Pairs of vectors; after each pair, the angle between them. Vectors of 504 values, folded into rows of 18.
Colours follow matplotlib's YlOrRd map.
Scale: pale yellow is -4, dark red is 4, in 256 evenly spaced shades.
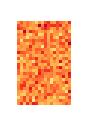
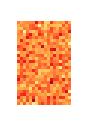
nearly opposite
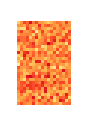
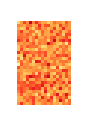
nearly parallel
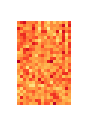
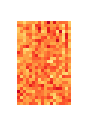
nearly opposite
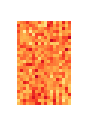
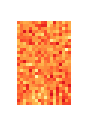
nearly opposite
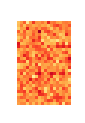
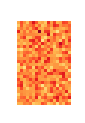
partly aligned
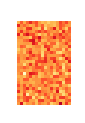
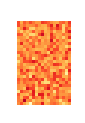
orthogonal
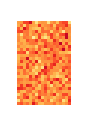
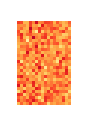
partly opposed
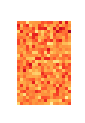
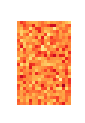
orthogonal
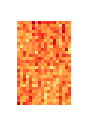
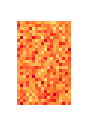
partly opposed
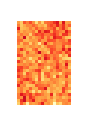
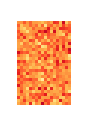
partly aligned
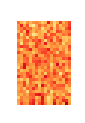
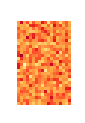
partly opposed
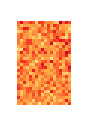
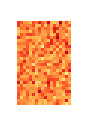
partly aligned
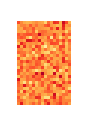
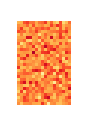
nearly opposite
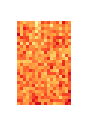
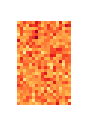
partly opposed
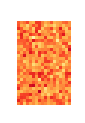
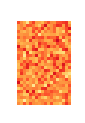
partly opposed
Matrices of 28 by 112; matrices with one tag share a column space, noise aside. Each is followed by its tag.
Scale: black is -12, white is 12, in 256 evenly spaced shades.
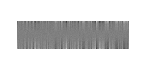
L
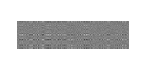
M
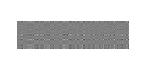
M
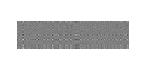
M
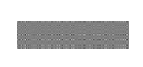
M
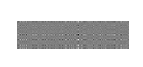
M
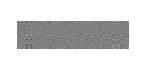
M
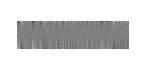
L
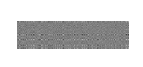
M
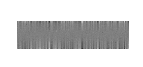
L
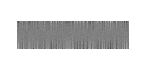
L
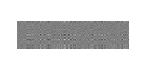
M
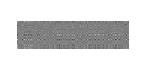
M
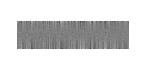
L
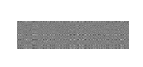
M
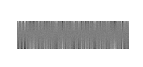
L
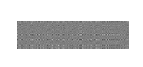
M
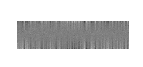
L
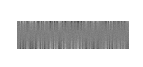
L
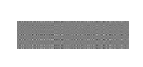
M
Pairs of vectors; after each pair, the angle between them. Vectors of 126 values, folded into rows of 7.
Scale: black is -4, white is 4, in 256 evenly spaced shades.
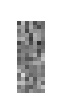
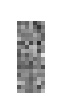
partly aligned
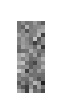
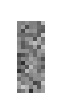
nearly opposite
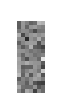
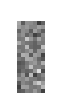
partly opposed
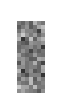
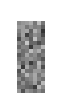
partly opposed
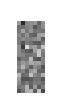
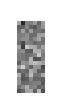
nearly parallel
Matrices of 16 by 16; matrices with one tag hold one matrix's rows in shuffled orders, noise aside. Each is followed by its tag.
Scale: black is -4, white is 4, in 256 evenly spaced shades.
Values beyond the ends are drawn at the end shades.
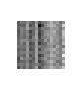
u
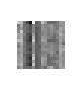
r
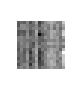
u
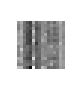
r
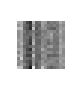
r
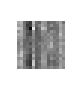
r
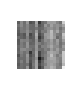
u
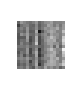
u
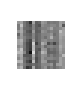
r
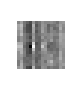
r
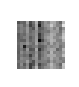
u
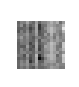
u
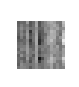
u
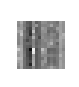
r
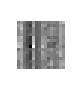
r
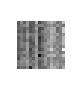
u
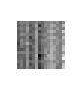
u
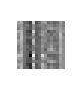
r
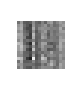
r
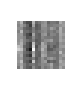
r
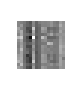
r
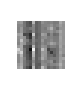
r
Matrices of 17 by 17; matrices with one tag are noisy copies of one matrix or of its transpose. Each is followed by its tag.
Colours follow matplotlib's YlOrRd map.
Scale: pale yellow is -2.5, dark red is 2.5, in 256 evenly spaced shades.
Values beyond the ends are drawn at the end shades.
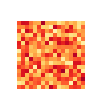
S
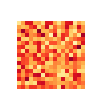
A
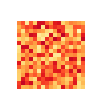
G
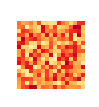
G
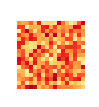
G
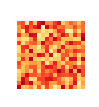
G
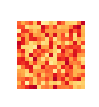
G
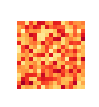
G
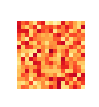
S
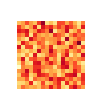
S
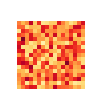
G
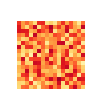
S
